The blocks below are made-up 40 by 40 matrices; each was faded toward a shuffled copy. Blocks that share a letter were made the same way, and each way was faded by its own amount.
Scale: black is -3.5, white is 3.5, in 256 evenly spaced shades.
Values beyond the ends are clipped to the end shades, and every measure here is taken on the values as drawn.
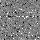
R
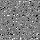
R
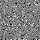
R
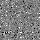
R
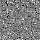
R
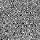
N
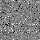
R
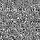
N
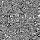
N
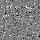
R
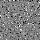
R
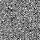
N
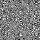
N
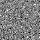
N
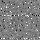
R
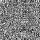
N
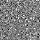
N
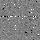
R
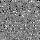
R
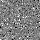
R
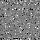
R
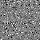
R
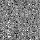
N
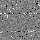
R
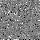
R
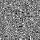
N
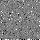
R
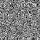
N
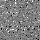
R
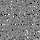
R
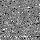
R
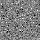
N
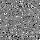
R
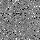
R
